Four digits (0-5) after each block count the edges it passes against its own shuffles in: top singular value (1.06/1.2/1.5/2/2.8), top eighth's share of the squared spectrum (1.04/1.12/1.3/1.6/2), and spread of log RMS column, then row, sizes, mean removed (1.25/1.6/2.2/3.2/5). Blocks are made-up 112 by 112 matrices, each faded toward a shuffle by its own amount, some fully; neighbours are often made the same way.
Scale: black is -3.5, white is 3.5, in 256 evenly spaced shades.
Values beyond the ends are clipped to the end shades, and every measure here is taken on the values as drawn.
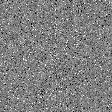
0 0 1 0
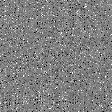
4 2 1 1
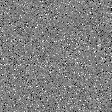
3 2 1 1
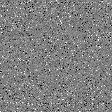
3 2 0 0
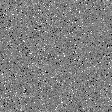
0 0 1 0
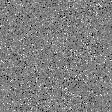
0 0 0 0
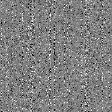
2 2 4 0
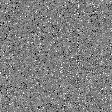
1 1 1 0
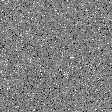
0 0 0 0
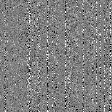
2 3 4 0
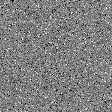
0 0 0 0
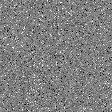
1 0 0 0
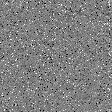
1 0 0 0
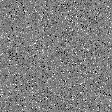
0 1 2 0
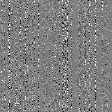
3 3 4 0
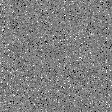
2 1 2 0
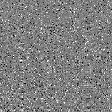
4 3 1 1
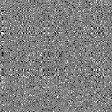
5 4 3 3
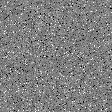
1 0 0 0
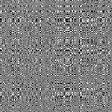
5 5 4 4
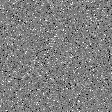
2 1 0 0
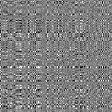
5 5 4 4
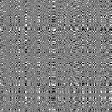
5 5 4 4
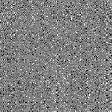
4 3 2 2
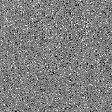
3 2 1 1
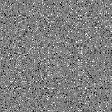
4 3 2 2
